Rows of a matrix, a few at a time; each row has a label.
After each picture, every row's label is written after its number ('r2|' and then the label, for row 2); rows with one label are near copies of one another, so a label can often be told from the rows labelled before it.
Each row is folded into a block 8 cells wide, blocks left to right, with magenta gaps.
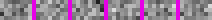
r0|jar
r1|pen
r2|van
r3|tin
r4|jar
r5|jar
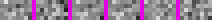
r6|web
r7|van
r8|web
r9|web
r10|pen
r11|tin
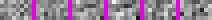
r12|pen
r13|tin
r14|web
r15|web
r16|tin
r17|jar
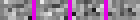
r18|web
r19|web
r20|jar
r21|jar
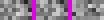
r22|van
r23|van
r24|jar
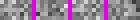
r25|pen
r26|jar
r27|pen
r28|van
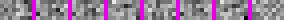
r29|van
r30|jar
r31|jar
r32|web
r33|tin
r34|jar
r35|web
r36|pen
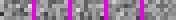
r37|jar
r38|tin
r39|tin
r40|web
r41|pen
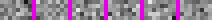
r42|van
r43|pen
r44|tin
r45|jar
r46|web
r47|jar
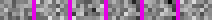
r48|tin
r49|pen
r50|jar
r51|van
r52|van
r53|pen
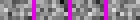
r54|tin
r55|van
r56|van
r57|tin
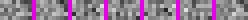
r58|van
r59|van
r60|jar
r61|tin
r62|jar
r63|tin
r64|van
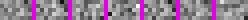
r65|van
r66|van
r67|tin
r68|jar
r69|van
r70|van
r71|web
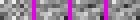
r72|pen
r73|web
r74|web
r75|web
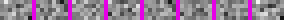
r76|web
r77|van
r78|pen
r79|jar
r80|van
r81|jar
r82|tin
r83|web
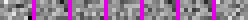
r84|web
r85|van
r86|tin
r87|tin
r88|van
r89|van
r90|pen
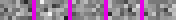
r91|van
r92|web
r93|pen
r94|jar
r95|jar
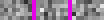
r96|van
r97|tin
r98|jar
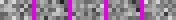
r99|pen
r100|van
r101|jar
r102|van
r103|pen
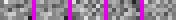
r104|web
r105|web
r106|pen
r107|van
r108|pen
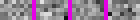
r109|pen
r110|web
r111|van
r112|jar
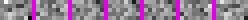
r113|web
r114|jar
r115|van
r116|van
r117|van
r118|jar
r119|web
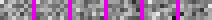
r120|pen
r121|pen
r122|tin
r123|van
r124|web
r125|jar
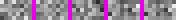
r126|pen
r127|pen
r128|van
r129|jar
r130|jar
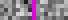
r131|van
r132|tin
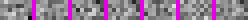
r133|web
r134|tin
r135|van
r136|van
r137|jar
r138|pen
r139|van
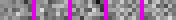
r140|van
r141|tin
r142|van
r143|pen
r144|pen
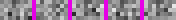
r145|tin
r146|pen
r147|jar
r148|tin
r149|jar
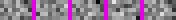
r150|van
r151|jar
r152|van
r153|web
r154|van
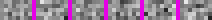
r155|tin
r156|web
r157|tin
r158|tin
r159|jar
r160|web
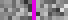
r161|van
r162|jar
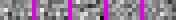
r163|tin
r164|tin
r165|web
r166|pen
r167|van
